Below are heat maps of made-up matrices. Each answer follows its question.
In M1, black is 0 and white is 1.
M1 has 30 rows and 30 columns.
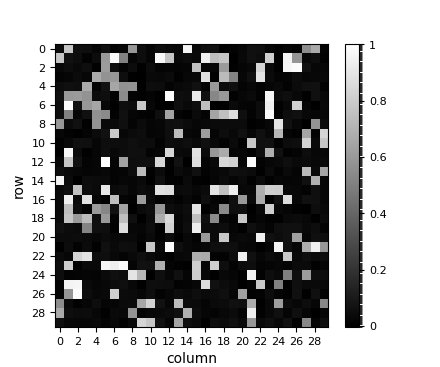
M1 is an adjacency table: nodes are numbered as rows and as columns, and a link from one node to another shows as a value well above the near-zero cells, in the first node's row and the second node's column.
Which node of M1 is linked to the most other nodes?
node 1
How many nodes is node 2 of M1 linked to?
6
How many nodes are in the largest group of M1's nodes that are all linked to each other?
5
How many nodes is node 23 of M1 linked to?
7
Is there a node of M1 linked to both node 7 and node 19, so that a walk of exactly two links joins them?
yes
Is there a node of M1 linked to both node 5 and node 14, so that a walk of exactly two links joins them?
no
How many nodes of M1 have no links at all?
0
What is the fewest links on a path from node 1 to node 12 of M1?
1
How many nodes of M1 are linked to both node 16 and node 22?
3
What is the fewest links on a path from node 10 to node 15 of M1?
3
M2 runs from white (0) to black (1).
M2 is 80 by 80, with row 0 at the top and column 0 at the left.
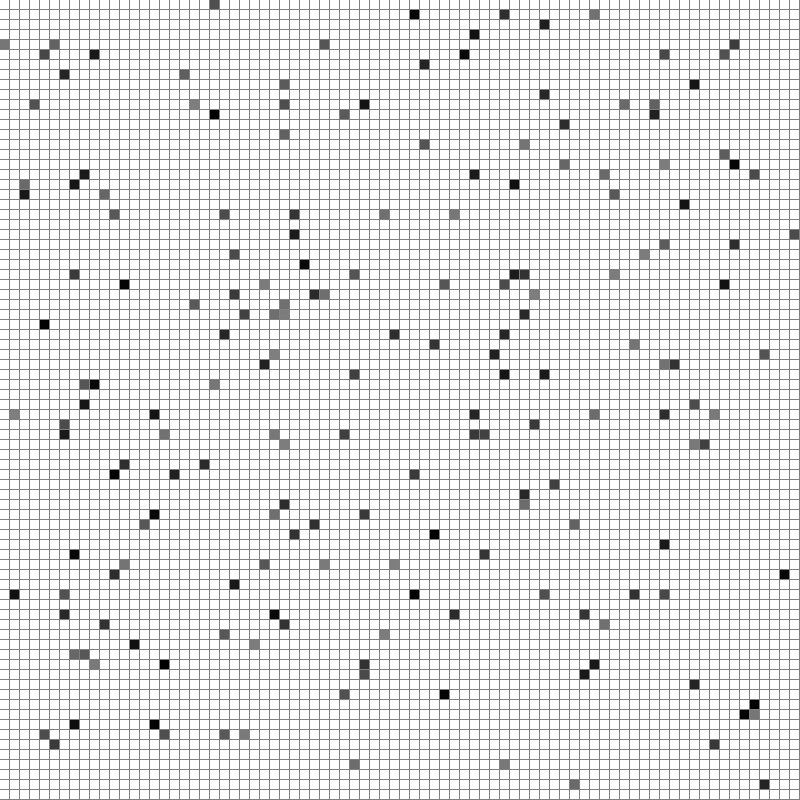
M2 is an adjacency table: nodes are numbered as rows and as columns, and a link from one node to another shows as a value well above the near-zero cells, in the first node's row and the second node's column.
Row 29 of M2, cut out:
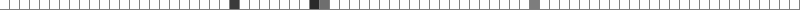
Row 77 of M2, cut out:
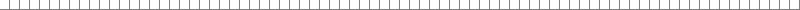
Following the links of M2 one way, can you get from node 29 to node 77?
no
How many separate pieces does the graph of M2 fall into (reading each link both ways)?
2
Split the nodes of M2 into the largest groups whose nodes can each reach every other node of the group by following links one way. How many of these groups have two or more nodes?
2
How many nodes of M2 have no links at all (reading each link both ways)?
1
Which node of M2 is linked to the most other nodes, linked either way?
node 28
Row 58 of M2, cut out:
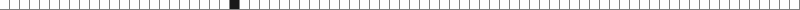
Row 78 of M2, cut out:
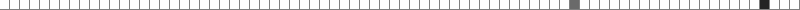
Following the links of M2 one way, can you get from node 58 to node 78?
yes
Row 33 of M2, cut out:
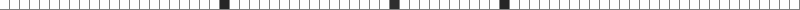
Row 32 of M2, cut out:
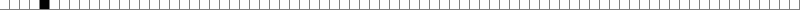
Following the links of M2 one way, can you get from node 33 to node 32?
yes
